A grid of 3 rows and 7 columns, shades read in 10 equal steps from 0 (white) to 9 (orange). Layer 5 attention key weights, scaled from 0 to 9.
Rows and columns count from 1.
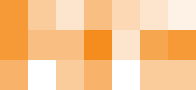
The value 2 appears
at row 1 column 3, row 1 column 6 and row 2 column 5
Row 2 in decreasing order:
9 8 8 7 5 5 2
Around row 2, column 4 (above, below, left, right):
5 6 5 2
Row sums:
25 44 24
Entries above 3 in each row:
3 6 5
